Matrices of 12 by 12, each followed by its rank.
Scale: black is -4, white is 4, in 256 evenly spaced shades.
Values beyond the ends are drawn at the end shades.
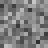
full rank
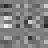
two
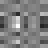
one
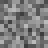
full rank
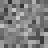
full rank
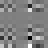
one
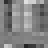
two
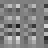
one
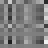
one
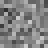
full rank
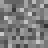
full rank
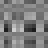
one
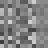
two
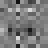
two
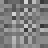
two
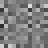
two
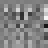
two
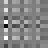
one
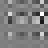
one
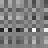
one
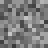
full rank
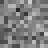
full rank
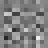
two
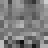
two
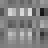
one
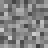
full rank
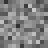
full rank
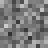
full rank
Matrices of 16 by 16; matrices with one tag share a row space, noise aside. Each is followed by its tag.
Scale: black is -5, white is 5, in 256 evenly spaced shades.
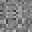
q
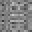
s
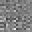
q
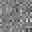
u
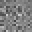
q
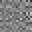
u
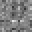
s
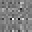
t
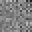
u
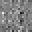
t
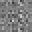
t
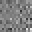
u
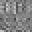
q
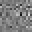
u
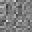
q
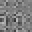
q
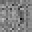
t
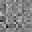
q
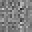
t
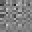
q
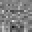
s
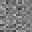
q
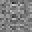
s
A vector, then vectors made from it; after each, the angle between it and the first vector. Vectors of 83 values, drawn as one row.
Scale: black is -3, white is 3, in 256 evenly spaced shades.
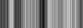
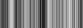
nearly parallel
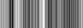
nearly opposite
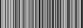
orthogonal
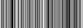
partly opposed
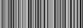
orthogonal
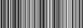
partly aligned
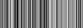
partly aligned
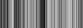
nearly parallel
